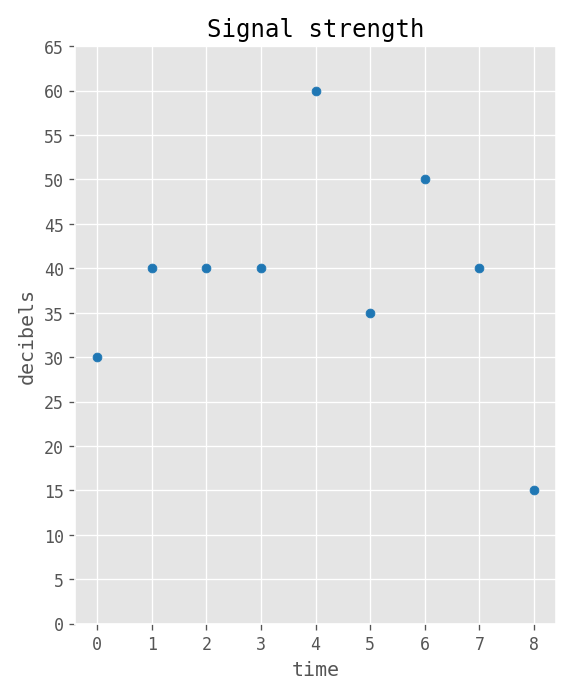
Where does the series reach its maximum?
4
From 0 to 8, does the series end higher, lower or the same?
lower
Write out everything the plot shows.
Title: Signal strength
x-axis: time, ticks 0 1 2 3 4 5 6 7 8
y-axis: decibels, ticks 0 5 10 15 20 25 30 35 40 45 50 55 60 65
Values:
30 40 40 40 60 35 50 40 15
